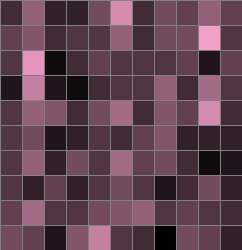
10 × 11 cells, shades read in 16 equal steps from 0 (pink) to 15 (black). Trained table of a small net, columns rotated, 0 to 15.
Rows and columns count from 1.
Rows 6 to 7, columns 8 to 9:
7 12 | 8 11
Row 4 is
13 3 13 14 11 10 10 6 11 5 10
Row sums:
94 90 106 106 87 116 106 115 95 105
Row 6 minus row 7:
0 2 1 4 0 6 0 -1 1 -2 -1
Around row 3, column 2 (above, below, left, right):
7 3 10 14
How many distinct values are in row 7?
9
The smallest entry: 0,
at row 2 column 10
